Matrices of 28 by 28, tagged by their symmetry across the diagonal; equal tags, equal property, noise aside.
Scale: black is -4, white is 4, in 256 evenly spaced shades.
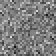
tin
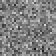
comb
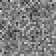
tin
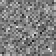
tin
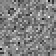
tin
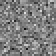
comb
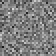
tin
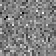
comb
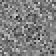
tin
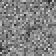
tin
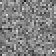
comb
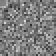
tin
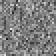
comb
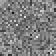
tin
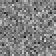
comb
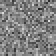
comb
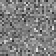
comb
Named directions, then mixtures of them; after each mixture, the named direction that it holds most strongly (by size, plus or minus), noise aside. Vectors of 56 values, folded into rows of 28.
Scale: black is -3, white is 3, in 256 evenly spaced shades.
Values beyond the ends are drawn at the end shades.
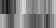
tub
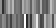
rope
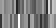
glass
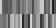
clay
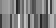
glass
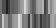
tub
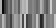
rope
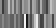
rope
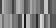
rope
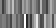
rope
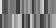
clay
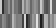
rope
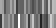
glass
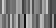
rope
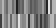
glass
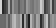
clay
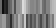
tub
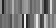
rope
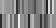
glass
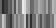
tub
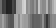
tub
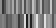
rope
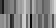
tub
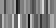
glass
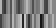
clay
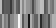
clay
